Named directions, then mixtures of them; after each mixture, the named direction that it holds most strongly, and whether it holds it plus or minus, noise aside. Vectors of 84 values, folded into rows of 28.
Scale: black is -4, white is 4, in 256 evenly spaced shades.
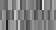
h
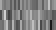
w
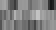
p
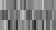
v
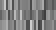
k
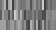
k, plus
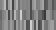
k, plus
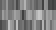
v, minus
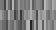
k, minus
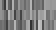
k, minus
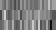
w, plus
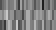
v, minus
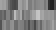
p, plus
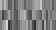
v, plus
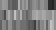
p, plus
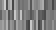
k, plus
